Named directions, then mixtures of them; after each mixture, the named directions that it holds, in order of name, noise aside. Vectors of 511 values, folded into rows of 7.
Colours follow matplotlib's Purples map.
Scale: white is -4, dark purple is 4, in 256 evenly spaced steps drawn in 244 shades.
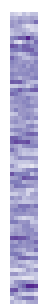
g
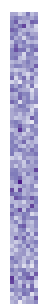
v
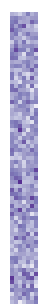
v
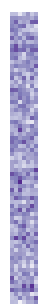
g, v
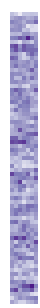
g, v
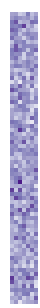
v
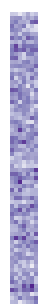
g, v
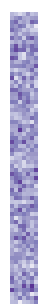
g, v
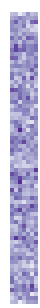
g, v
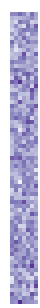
v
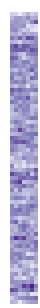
g, v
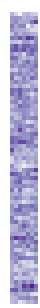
g, v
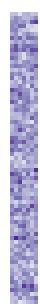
g, v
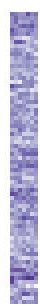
g, v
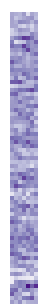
g, v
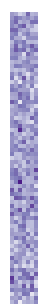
v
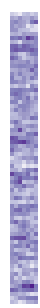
g, v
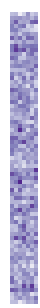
g, v
